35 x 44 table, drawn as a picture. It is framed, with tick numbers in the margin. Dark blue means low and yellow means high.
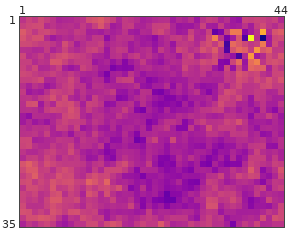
Roughest part: top right. Odd rows or columns: none. Odd patch: rougher, in the top right. Histogram: heavy tails on both sides. Stripes: none.
